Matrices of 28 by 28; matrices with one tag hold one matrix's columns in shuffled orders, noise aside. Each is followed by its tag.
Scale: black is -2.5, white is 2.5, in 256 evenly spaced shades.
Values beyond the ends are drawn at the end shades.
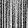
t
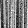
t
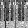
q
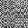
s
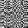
s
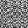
s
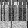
q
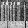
q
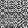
s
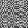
s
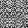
s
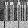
q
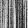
t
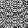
s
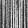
t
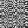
s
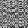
s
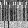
q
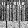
q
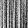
t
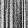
t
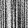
t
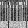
q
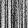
t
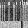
q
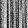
t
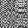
s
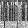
q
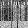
q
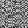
s
